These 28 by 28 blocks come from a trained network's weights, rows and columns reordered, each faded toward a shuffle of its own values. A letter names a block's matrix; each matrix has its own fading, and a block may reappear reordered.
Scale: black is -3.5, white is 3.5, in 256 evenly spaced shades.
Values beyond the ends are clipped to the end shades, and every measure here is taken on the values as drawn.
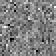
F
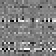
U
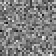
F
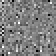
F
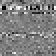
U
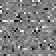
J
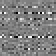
U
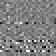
U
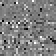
J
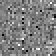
F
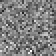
F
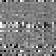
U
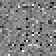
J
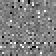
J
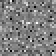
J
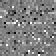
J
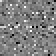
J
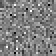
F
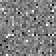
J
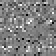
J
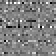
U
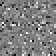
J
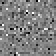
J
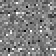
J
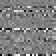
U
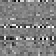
U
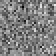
F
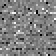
J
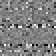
U
